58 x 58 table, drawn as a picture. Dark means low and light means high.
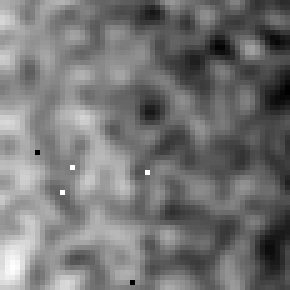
There are no regular stripes. The texture is blotchy. There is an overall slope up to the left. Five lone cells stand out: three far higher and two far lower than their neighbours. The ninth with the lowest average is the top right.
